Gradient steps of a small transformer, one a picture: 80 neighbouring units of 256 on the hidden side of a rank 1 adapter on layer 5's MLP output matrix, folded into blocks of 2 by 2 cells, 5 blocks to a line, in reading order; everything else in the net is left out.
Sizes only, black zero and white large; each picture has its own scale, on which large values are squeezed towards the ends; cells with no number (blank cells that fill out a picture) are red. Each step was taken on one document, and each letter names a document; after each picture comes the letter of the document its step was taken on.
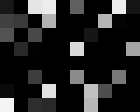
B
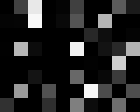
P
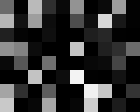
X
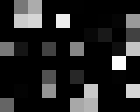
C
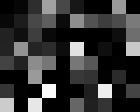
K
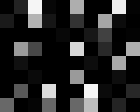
P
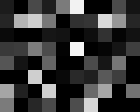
X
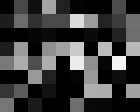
K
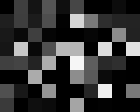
K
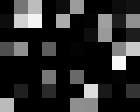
C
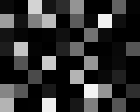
X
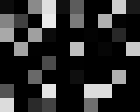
B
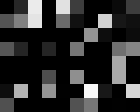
C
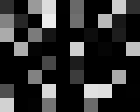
B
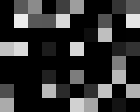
C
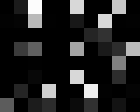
P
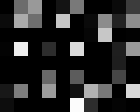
C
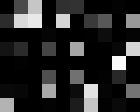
C
